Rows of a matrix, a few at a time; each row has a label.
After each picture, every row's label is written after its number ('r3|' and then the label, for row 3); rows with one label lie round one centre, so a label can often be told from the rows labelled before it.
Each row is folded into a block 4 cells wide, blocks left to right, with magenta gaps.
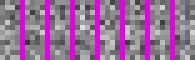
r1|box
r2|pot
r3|pot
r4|pot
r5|box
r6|box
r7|box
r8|pot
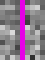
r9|box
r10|box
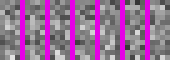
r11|pot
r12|pot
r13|pot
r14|pot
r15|box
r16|box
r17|box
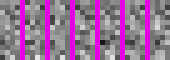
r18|pot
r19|box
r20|box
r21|pot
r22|pot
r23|pot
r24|pot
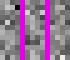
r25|box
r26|pot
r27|box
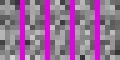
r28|box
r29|box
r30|box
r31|box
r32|box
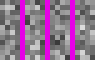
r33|box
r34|box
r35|pot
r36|pot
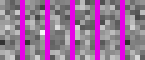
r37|pot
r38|pot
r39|pot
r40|box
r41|box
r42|pot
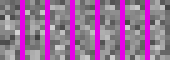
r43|pot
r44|pot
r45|box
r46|pot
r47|box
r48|box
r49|box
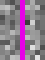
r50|box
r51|box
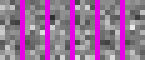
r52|box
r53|pot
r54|box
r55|box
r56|pot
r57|pot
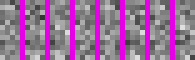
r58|box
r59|pot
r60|pot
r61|box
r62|box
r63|pot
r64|box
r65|pot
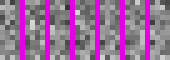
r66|box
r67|pot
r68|box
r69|pot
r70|box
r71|pot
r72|box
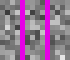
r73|pot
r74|pot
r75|pot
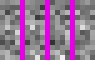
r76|pot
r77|pot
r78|pot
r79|pot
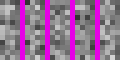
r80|box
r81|box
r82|pot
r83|box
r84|box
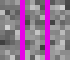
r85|pot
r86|box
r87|box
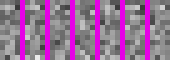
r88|box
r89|box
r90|pot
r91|pot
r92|box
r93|box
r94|box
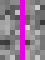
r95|pot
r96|box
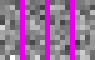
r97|box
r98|pot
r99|box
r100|pot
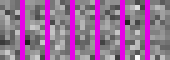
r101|pot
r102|pot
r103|box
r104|pot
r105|pot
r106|box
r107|box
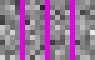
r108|box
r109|box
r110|pot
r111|pot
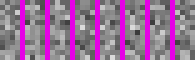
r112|pot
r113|box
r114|box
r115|pot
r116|box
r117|pot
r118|box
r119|pot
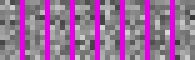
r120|box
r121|pot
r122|box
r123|box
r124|box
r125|box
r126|pot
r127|pot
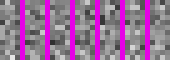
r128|box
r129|pot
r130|pot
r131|pot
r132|box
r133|box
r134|box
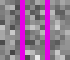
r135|box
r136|pot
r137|pot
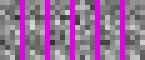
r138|pot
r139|pot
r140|pot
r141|box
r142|pot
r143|pot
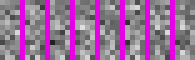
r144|pot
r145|box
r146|pot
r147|pot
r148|box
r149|box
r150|pot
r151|pot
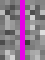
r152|pot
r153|pot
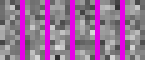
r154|box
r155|pot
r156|box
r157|pot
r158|box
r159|box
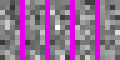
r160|pot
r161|pot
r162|pot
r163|box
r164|pot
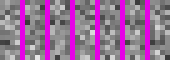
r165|pot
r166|box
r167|box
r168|pot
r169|box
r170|box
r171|pot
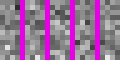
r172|box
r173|box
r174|pot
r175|box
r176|pot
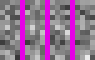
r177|pot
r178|pot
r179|pot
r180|pot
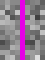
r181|pot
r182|pot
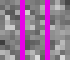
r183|pot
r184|pot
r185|box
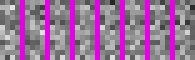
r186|box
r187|pot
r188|box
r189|box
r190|box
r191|box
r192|box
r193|box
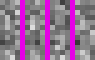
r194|pot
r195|pot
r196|box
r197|pot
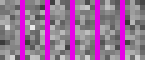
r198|pot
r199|pot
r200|box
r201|box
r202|box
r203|box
